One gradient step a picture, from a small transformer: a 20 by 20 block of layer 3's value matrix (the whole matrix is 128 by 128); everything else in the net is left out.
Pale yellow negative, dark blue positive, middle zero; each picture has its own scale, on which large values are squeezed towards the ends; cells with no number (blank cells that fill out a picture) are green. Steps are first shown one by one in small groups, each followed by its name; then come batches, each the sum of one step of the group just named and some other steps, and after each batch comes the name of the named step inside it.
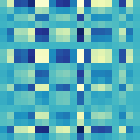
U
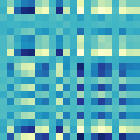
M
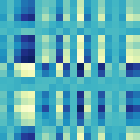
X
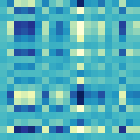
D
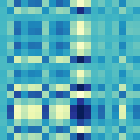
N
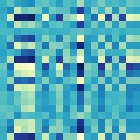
X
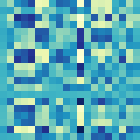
U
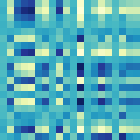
M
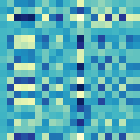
N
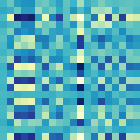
D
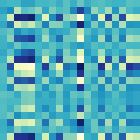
X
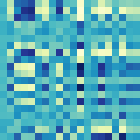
M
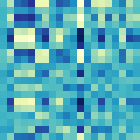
U
